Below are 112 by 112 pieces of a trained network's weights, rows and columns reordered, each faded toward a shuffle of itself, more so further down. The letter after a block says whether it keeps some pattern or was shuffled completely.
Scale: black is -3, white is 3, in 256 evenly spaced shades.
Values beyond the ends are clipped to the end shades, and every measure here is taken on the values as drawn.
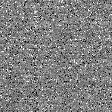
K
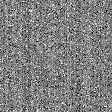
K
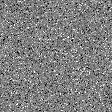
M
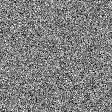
M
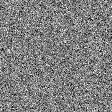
M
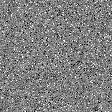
M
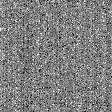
K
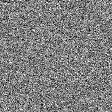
K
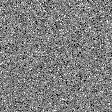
M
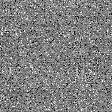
K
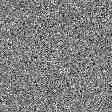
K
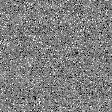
K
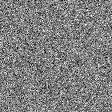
M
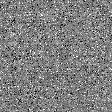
K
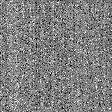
K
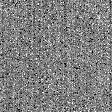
K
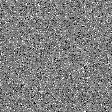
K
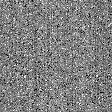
K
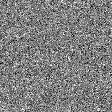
K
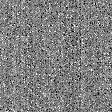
K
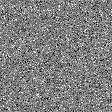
M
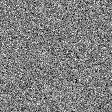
M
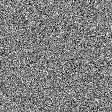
M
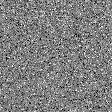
M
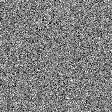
M
